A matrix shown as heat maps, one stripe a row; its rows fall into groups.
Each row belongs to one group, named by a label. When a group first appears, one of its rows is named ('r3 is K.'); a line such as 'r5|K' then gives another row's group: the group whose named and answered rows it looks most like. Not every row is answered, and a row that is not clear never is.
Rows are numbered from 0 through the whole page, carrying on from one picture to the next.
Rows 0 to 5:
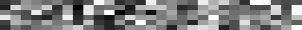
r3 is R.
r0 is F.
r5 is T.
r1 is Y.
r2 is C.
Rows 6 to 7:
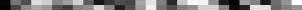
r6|T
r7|F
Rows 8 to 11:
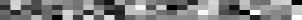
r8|Y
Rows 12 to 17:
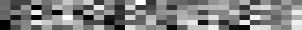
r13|F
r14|C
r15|F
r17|F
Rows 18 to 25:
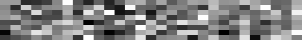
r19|F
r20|C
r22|T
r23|Y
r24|T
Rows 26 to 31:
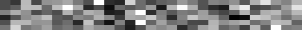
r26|F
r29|F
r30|Y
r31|Y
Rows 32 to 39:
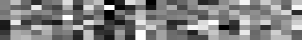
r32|R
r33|C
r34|Y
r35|R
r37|T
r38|Y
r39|Y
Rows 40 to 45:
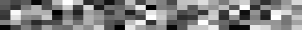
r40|T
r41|C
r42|Y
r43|Y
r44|R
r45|F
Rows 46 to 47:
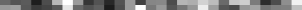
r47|R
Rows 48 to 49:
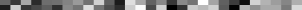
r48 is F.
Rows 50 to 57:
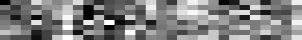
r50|T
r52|T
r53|F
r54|C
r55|R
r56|R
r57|T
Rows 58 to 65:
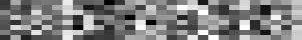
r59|T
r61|Y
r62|C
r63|Y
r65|R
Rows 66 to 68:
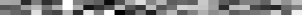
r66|R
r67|T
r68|C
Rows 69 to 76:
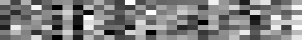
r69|F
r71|F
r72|C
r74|Y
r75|R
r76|C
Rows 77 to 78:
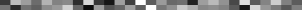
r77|Y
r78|F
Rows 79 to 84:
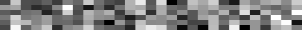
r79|R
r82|Y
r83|Y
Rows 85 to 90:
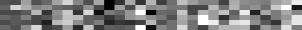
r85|T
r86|Y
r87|C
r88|T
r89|T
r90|C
